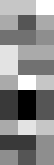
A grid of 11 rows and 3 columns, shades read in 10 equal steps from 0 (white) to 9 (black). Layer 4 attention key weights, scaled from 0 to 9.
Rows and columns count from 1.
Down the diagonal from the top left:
2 6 4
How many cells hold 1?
3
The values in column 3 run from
0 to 6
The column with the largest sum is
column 2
